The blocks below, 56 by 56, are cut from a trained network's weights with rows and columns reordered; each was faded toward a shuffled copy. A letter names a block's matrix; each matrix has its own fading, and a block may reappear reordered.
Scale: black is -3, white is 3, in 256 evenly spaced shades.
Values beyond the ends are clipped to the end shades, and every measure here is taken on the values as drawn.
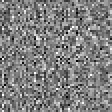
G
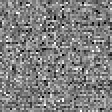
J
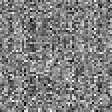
G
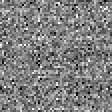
J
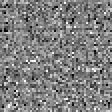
J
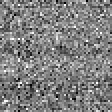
J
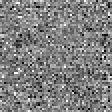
J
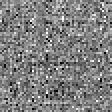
J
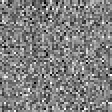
G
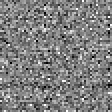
J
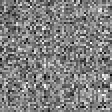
G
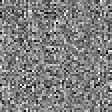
G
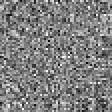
G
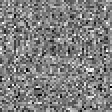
G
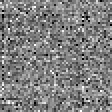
J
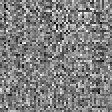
G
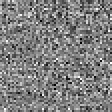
G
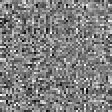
G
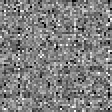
J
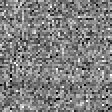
J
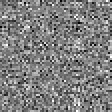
G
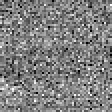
J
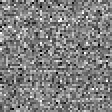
J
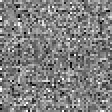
J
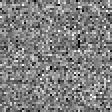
J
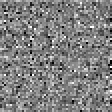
J
